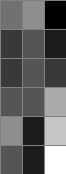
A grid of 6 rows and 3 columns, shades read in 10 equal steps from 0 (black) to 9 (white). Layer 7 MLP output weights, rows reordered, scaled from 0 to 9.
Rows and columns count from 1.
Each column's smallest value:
2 1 0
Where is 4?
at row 1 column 1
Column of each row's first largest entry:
2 2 2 3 3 3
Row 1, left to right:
4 5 0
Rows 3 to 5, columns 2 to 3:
3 2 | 3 6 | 1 7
